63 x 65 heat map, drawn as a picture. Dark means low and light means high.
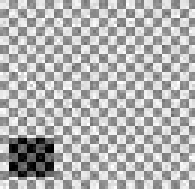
Grain: checkered. Odd patch: lower, in the bottom left. Ninth with the lowest average: bottom left. Average level on the scale: 70%.
